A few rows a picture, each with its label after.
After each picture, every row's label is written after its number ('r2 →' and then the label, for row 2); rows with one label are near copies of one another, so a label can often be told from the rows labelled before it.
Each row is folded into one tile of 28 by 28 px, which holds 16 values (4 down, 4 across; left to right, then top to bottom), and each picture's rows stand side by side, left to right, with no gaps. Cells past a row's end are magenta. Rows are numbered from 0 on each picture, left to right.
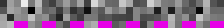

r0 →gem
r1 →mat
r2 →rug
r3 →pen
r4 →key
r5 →key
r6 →mat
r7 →mat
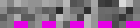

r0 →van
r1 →van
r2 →mat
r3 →mat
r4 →key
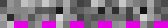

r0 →gem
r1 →van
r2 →mat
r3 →key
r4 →pen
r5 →mat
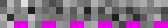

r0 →gem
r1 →mat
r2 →pen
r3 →pen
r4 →rug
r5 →van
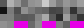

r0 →pen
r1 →van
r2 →rug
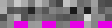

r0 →van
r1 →pen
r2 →key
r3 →mat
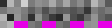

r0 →gem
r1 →rug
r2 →rug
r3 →pen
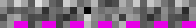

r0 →van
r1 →key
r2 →key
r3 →mat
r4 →gem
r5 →key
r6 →key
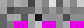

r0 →van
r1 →gem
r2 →gem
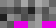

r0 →rug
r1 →pen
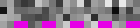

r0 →mat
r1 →key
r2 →gem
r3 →gem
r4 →pen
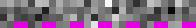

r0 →rug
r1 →key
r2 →van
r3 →gem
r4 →mat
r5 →key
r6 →pen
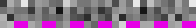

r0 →gem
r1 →pen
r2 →pen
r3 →rug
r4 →gem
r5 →pen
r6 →gem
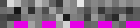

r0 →key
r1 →pen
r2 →gem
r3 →rug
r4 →rug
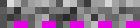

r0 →key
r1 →van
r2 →key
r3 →gem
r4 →van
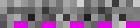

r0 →van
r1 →rug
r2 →gem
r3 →rug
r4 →gem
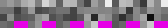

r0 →rug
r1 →van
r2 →key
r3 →gem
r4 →key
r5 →gem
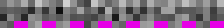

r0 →rug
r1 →pen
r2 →pen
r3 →key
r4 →rug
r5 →pen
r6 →van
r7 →rug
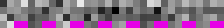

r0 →gem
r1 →key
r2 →gem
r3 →rug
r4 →pen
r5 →key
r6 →van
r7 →van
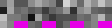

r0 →mat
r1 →rug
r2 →key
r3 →van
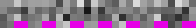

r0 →van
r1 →van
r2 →gem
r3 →pen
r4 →gem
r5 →van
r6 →key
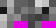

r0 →mat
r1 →key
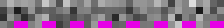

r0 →rug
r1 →van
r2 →key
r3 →van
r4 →rug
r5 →van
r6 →gem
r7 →mat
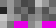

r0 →mat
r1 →pen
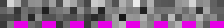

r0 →key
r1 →rug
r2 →key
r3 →key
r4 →gem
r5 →mat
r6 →gem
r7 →mat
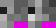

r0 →mat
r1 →mat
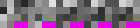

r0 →mat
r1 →gem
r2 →key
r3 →key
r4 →key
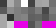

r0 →gem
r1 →key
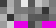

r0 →gem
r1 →key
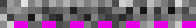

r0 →gem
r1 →rug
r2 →rug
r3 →rug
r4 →key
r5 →pen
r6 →pen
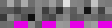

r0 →rug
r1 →rug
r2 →pen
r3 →pen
